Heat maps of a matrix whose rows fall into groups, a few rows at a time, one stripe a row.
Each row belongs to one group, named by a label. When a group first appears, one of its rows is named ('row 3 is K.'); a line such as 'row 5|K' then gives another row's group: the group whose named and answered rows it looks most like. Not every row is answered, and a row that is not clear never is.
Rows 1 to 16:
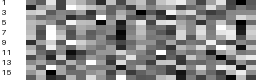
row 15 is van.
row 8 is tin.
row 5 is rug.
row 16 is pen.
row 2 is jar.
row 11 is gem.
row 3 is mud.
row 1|rug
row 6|tin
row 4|van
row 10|tin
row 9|jar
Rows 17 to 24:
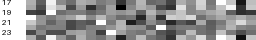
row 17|tin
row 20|mud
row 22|gem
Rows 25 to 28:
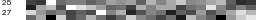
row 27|van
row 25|rug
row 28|van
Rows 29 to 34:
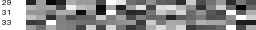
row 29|pen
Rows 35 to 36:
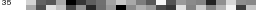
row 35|gem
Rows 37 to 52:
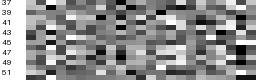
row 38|van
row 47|rug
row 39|jar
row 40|rug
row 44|jar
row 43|pen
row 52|rug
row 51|van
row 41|mud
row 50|gem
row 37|tin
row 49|rug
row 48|tin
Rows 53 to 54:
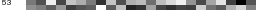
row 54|van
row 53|rug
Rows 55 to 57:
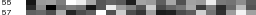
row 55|jar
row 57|van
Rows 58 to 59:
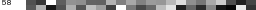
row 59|pen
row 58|rug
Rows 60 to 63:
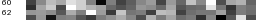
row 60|jar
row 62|pen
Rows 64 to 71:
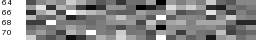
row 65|mud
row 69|jar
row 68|rug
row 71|gem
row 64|jar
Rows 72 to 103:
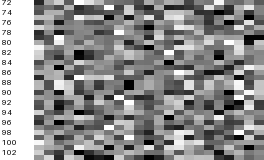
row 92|pen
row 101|rug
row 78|pen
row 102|gem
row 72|jar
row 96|pen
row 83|gem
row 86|mud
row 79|rug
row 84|jar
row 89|tin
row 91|mud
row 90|van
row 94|gem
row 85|van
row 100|mud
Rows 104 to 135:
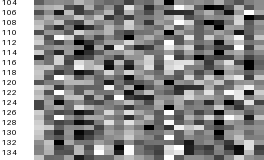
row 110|jar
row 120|jar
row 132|van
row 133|pen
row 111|tin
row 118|gem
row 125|jar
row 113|mud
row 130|gem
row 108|mud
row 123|mud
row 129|mud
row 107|rug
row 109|gem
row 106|van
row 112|gem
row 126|gem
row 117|rug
